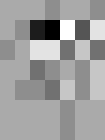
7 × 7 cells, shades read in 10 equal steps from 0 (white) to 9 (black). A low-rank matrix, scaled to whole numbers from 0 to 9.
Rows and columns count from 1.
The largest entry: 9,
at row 2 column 4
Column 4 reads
4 9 1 4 5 3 3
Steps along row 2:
up up up down up down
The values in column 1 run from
3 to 4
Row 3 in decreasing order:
5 5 4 3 2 1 1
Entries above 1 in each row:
7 5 5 7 7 7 7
